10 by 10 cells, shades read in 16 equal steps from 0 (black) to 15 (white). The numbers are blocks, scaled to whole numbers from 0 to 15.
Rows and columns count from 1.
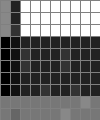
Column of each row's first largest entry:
3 3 3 3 3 3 3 5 9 7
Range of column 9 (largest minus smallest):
13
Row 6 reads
0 1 3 2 2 2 3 2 2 2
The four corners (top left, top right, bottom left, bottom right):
8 15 7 7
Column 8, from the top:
15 15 15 2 2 2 2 3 7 7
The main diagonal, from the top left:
8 2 15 2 2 2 2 3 8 7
